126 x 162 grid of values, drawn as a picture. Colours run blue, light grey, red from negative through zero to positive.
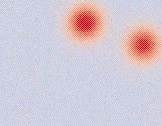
Bumps: two. Odd rows or columns: none. Ninth with the highest average: top middle.
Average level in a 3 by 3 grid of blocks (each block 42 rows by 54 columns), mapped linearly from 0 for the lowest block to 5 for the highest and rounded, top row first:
0 5 2 / 0 0 3 / 0 0 0
